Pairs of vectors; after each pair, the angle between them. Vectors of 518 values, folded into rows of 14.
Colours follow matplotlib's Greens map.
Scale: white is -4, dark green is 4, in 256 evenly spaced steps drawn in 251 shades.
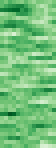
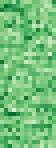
partly aligned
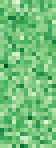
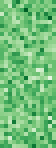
partly opposed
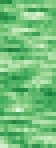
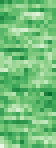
nearly parallel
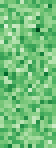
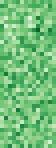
nearly parallel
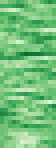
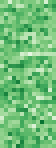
partly opposed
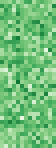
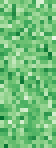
partly opposed
